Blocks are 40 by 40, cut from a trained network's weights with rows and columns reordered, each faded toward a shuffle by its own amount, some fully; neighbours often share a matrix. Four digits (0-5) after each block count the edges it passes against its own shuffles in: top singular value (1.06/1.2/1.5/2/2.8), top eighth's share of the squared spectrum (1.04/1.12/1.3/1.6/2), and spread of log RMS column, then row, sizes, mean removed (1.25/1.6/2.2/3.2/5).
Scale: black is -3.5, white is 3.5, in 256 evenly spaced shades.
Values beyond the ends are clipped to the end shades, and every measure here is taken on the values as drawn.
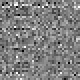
3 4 1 2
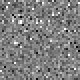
2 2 0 1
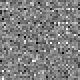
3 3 1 1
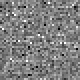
2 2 0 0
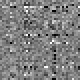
3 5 2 2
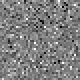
2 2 0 0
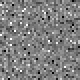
0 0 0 0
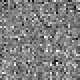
3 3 1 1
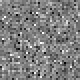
2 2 0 0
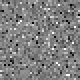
0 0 0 0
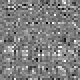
3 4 2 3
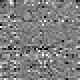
3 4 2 2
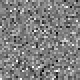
1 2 0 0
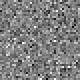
2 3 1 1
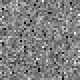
1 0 0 0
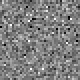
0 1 0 0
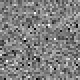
2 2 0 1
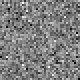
0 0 0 0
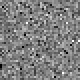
0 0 0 0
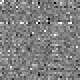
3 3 0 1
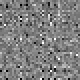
3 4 2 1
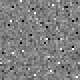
0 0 0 0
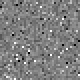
0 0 0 0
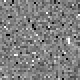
0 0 0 0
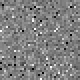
2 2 0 1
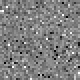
0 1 0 0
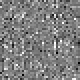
3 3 1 2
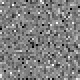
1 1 0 0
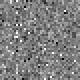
2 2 0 0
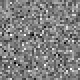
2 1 0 0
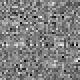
3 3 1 2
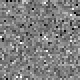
1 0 0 0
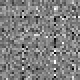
3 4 2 1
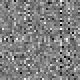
3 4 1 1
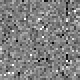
2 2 0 0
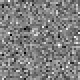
1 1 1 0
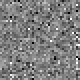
2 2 1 0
